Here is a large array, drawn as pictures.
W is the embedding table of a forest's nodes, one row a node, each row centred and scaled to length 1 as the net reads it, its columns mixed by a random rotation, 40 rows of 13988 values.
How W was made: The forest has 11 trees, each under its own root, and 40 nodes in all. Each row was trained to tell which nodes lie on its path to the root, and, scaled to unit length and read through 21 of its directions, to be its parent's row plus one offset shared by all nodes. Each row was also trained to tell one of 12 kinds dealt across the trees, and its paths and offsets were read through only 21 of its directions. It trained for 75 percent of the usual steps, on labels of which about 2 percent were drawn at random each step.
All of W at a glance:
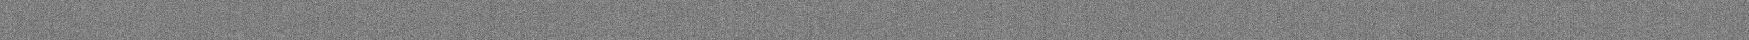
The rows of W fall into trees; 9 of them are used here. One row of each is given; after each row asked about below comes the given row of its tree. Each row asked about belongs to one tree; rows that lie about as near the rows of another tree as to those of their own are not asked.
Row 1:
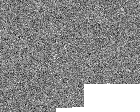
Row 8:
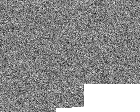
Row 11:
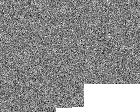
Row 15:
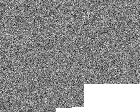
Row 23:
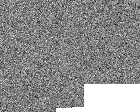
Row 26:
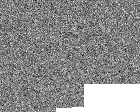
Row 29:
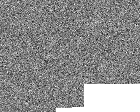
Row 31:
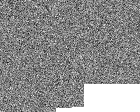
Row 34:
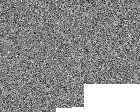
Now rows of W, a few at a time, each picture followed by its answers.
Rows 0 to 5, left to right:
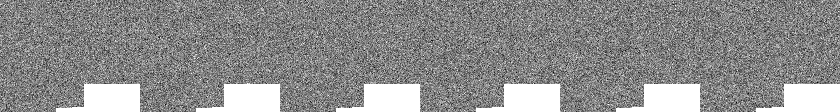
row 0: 23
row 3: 29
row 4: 31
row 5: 29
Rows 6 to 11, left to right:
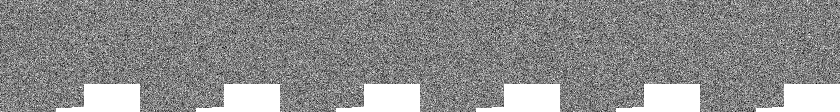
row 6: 8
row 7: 34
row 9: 8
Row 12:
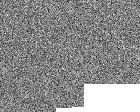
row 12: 11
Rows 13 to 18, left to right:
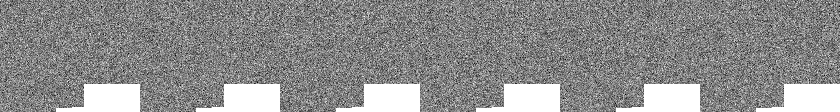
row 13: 1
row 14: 29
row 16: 8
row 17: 29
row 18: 26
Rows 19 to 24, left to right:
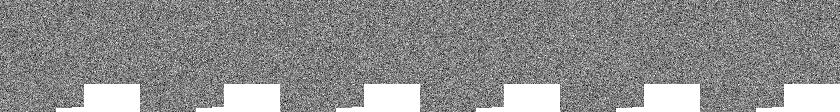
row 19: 29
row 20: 11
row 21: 31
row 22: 34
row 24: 26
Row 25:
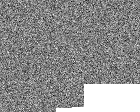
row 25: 34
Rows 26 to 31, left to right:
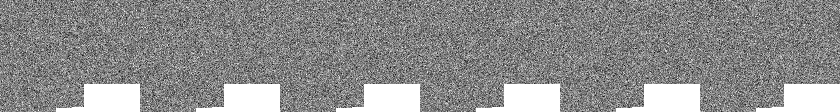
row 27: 1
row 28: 23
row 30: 31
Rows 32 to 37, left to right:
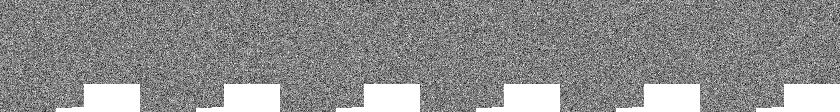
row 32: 34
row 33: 1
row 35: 11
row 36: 11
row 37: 26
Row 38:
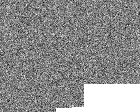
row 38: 15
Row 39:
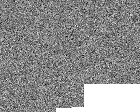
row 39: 26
